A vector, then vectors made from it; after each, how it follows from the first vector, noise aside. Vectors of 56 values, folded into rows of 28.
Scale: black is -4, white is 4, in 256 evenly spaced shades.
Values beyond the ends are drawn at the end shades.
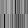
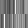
negated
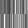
negated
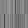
shrunk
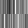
negated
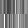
negated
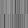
shrunk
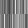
negated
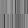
shrunk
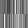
negated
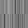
shrunk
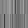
shrunk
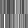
negated
